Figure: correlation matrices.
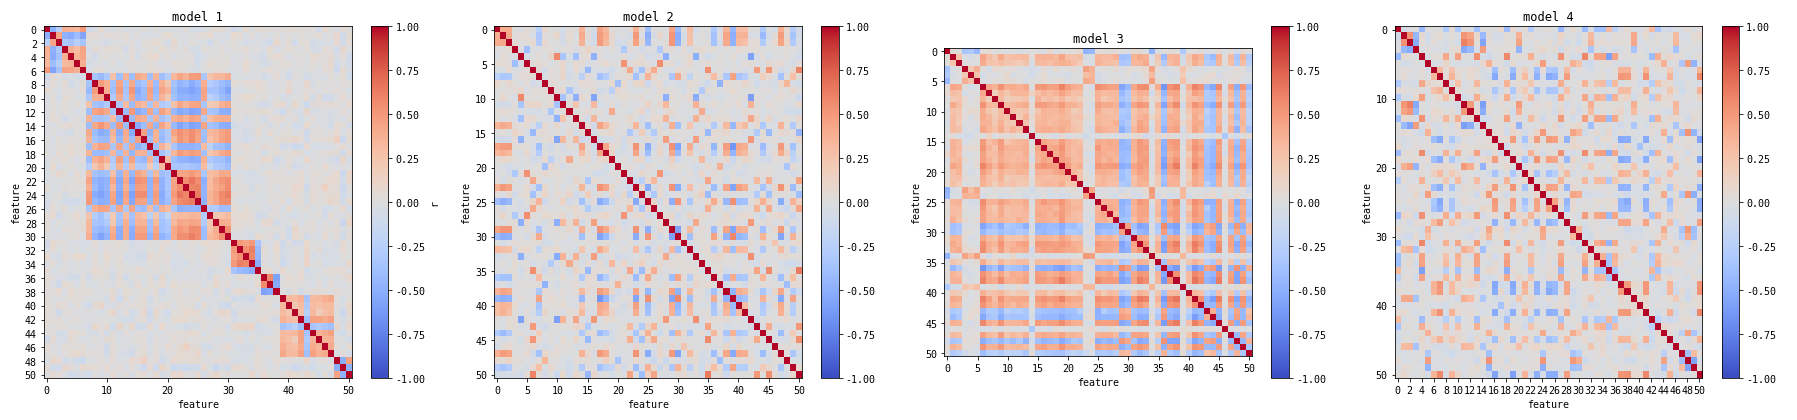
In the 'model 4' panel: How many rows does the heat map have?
51
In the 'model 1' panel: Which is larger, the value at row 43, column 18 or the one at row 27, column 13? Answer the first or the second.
the second
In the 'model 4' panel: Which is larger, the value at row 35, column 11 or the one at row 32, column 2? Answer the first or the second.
the second
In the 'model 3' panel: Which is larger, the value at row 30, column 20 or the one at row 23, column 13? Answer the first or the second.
the second
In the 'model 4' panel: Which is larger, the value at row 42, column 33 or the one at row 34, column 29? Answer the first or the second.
the second
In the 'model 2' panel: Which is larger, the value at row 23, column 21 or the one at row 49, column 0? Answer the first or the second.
the first
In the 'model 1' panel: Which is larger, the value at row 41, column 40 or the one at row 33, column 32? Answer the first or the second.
the second
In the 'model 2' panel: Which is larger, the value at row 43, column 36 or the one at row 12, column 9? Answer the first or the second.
the first
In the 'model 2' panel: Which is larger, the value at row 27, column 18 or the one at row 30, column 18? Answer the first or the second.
the first
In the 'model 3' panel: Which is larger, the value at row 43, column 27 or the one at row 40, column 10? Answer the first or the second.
the second
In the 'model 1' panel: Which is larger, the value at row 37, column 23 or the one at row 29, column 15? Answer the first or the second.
the second
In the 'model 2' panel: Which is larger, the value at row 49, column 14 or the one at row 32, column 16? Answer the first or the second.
the second
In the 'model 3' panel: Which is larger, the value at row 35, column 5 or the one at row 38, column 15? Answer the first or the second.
the second
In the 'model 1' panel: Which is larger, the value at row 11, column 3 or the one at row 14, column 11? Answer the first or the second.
the first
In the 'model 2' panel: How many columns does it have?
51
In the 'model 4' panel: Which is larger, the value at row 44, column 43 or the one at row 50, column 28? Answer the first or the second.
the second
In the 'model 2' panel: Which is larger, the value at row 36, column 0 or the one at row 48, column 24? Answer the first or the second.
the second
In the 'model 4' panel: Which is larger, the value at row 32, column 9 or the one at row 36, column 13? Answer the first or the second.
the second
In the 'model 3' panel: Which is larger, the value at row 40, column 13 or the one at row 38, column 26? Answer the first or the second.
the second
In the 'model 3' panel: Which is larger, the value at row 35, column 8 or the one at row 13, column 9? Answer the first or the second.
the second
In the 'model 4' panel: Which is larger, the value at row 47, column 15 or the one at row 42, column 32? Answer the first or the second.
the second
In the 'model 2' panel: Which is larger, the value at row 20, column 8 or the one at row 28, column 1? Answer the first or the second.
the second
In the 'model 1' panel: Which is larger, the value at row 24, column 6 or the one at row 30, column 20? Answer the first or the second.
the first
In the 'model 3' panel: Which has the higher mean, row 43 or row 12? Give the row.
12
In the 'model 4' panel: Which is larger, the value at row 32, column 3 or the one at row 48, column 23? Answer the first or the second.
the second
